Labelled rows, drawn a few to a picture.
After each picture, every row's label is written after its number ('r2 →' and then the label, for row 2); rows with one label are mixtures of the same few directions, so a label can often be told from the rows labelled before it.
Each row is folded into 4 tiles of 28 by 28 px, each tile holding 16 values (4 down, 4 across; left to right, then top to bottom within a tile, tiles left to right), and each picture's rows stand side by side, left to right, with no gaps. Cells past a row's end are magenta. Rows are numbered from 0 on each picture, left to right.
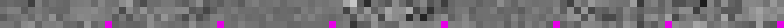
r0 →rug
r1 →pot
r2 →pot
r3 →pot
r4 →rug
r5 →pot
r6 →rug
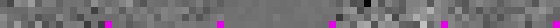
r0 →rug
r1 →pot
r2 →rug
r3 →rug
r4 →pot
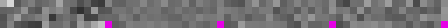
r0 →rug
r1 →pot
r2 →pot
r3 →pot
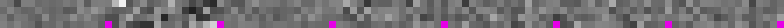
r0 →pot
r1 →rug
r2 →pot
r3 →pot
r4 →pot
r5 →pot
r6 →pot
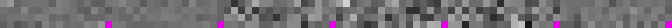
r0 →rug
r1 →pot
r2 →pot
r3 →rug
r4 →pot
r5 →rug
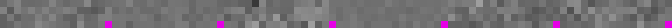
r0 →pot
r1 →pot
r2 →rug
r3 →rug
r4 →rug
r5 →pot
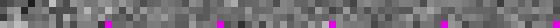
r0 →rug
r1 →pot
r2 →rug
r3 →pot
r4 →pot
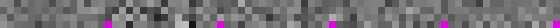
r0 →pot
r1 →pot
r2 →pot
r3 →rug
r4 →rug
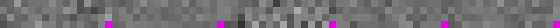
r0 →pot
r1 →pot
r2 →rug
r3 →pot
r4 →pot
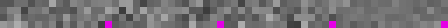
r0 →rug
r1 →pot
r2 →pot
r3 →rug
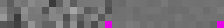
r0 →rug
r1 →rug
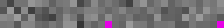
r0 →pot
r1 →pot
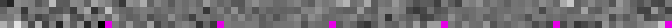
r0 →rug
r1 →rug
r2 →pot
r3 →rug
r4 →rug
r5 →rug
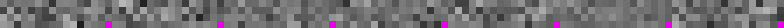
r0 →pot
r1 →pot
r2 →pot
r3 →rug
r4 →pot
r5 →pot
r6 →pot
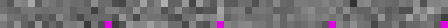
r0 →rug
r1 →pot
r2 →rug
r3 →pot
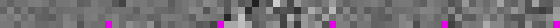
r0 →pot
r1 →rug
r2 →rug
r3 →pot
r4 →pot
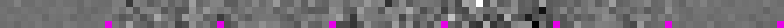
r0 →pot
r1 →pot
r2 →pot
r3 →rug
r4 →rug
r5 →pot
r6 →rug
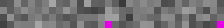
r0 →pot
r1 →rug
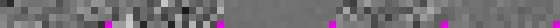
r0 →rug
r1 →rug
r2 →rug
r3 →pot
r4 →rug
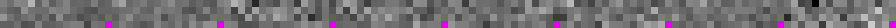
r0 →rug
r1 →rug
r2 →pot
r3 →pot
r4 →pot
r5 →rug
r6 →rug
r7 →rug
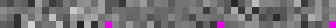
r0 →rug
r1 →rug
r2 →pot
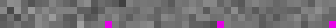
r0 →pot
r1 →rug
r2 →pot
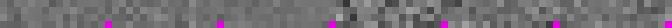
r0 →rug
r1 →pot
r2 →rug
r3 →rug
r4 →rug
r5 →pot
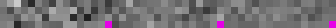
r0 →pot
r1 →pot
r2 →pot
